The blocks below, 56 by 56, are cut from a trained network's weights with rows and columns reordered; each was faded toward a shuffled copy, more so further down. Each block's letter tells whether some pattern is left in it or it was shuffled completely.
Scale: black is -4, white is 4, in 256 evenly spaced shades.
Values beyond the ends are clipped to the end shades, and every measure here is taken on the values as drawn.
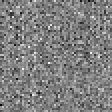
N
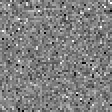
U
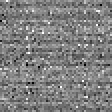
N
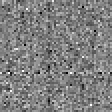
N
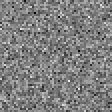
U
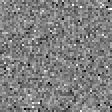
U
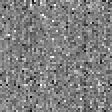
N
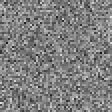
U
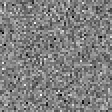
U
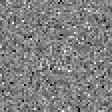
U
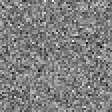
U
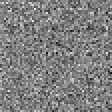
N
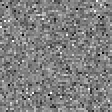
U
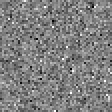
U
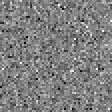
U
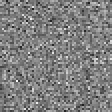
N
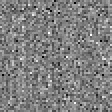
N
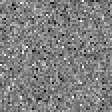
U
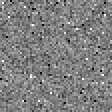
U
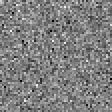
U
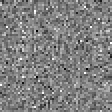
N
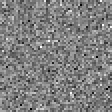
U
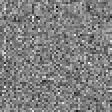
N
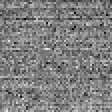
N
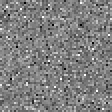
U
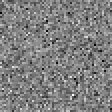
U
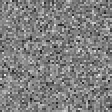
U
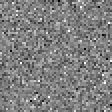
U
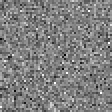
U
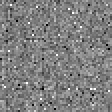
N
